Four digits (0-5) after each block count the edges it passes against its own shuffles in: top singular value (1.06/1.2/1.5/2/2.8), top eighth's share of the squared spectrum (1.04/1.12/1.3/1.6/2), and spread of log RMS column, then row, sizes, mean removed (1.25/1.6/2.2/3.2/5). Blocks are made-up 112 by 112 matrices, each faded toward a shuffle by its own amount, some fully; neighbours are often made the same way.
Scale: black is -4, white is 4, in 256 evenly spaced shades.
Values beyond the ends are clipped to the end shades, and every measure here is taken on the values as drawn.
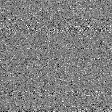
1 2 0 3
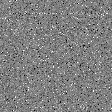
1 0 0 1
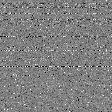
3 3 0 3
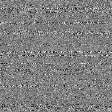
2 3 0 4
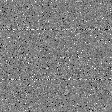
2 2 0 2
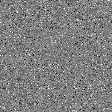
0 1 0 2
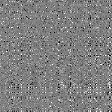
5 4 3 3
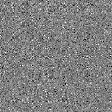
4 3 2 2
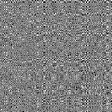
5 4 3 3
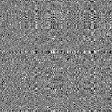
5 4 3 3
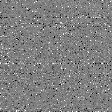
4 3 1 2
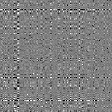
5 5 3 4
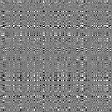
5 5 4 4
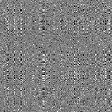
5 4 3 3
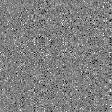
4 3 2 2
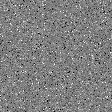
0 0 0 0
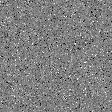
0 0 0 0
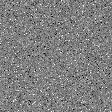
0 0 0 0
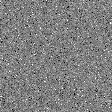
2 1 0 0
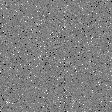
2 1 0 0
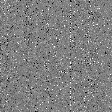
2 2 2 0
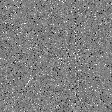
1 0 1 0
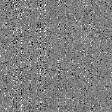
2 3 3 2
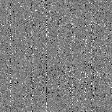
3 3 3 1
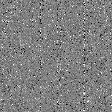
2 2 2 0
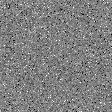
2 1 0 0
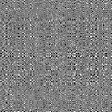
5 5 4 3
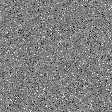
0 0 0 0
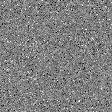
2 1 0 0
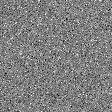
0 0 0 0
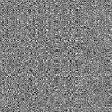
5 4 3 3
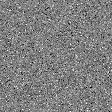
1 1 0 0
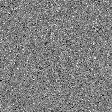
2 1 0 0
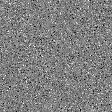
0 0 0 0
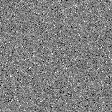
2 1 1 0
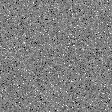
0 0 0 0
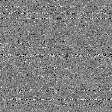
2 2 0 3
